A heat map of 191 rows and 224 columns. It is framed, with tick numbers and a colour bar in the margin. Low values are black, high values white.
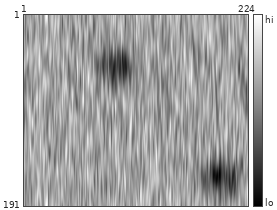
Average level on the scale: 60%. Mirror symmetry: none. Dips: two. Slope: none. Grain: streaks running down.
